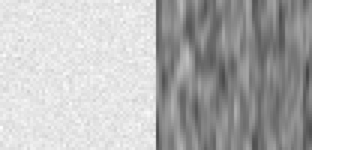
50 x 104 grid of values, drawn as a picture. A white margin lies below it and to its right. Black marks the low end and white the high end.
The table splits into one row of 2 panels. Panel 1,1: very high, fine-grained, faint in contrast. Panel 1,2: middling, streaked downward.
